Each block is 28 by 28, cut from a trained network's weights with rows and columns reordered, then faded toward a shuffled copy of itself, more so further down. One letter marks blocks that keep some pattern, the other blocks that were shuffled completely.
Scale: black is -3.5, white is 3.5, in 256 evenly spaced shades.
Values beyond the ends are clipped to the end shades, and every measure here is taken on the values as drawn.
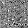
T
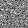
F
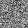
F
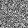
F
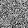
F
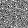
F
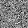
F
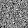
F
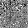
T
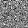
T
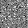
T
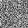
T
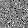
F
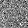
F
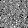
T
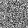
F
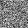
F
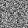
T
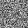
T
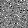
F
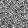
F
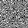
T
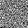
T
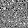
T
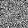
F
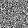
F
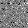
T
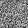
F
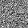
T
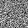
F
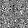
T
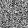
F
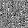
T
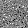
F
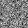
T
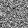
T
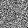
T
